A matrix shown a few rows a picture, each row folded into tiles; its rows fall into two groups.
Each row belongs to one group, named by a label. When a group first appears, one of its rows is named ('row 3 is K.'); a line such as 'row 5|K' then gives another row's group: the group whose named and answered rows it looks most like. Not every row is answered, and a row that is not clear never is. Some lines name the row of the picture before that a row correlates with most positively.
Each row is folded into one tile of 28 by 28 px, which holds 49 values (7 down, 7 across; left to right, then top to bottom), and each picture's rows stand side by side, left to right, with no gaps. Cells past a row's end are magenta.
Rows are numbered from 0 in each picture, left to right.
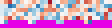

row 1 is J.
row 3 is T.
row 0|J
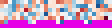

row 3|J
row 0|J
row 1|T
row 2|T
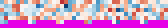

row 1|J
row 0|T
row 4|T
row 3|J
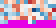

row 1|T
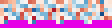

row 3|T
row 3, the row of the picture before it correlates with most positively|0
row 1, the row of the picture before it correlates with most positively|1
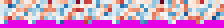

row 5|J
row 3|J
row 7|J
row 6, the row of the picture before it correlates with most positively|3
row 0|J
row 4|J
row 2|J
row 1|J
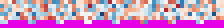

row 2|T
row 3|T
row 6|J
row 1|T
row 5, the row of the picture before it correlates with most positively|3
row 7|T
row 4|J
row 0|T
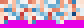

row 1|T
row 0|T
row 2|T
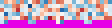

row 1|J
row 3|T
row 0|T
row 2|T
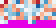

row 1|J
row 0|T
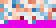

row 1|T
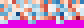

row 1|T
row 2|T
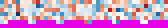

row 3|J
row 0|T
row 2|T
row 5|T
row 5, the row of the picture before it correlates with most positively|0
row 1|J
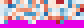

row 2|J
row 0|J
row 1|T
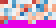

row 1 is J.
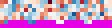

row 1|J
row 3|T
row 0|J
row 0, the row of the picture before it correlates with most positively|0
